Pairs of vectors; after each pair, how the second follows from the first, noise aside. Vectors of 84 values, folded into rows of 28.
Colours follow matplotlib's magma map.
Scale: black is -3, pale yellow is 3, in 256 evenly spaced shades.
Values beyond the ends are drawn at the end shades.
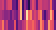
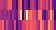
copied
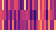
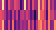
copied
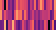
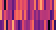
copied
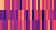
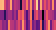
copied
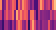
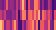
reversed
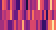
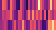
copied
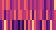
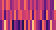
copied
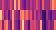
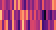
copied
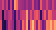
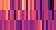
reversed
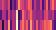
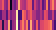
copied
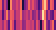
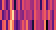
reversed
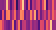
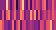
copied
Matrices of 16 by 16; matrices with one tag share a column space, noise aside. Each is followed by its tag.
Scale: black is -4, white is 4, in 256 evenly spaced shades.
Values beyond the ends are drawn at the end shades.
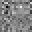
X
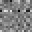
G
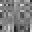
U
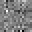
G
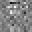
X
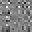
X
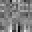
U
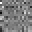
X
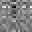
X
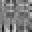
U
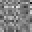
X
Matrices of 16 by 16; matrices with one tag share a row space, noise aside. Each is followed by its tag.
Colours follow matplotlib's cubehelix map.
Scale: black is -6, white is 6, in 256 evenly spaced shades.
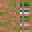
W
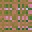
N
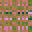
N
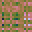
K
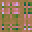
K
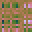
K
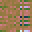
W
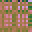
N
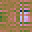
W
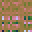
K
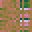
W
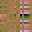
W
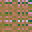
N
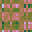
K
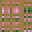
K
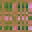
N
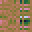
W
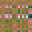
N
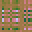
K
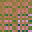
N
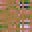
W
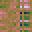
W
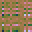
K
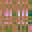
N
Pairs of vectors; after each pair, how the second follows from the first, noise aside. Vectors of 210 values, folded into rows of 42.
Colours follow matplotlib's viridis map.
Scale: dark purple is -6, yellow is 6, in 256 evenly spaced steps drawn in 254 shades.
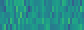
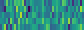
scaled up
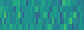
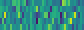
scaled up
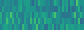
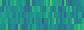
shuffled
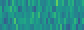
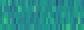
negated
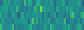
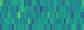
negated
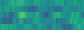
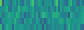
shuffled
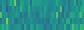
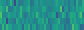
sign-scrambled
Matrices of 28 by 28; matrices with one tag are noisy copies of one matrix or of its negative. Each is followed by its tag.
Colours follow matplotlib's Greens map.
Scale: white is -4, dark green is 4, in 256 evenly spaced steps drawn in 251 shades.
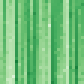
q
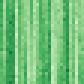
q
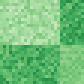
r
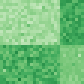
r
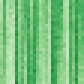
q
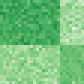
r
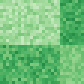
r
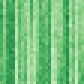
q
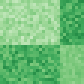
r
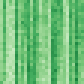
q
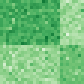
r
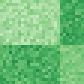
r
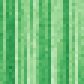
q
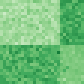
r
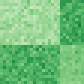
r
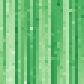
q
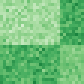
r
